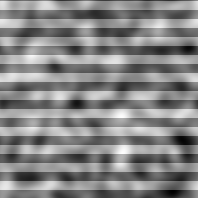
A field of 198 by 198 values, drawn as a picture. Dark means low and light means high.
Horizontal stripes repeat 11 times down the table. On average the colour sits 50% of the way up the scale. The bottom right is the ninth with the lowest average.
